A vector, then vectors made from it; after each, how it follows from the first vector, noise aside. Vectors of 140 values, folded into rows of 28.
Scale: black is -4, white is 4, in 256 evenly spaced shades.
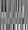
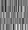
copied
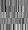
copied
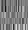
copied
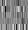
sign-scrambled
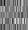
wrapped around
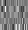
sign-scrambled
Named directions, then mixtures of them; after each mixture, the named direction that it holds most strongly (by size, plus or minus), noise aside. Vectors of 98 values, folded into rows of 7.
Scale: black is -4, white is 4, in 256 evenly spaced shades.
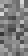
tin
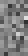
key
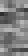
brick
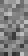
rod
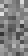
tin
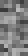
brick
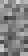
rod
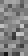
rod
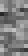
brick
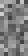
tin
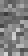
rod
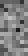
tin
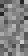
tin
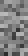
rod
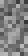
rod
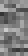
brick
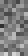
rod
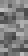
brick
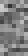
brick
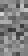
tin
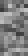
brick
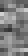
brick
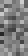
tin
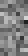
key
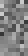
tin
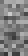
rod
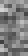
brick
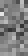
tin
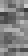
brick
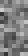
brick
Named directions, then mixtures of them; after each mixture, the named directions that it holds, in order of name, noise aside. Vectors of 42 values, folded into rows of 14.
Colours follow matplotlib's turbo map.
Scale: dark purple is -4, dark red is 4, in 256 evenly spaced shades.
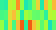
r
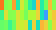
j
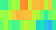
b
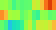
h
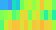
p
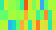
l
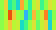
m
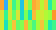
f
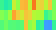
b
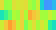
h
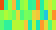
f, j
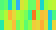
l, m, p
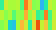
l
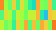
j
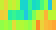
b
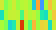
j, l, r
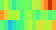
h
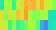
b, j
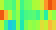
h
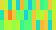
j, m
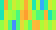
f, l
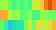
h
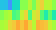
p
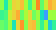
b, j, r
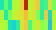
b, l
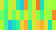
f, j, l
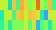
b, j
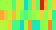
h, j, l
